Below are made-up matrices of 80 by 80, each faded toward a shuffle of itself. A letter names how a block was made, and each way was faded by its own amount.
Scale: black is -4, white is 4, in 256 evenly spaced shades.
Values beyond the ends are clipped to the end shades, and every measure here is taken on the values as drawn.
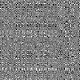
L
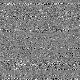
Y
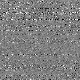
Y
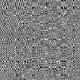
L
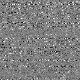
Y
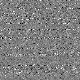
Y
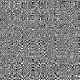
L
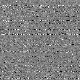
Y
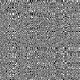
L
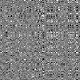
L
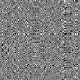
L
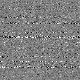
Y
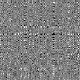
L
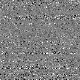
Y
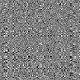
L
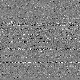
Y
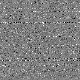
Y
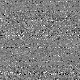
Y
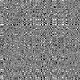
L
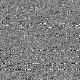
Y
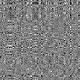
L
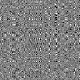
L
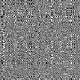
L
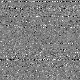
Y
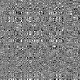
L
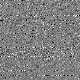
Y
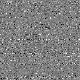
Y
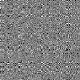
L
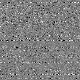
Y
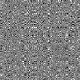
L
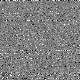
Y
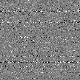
Y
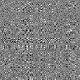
L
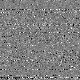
Y
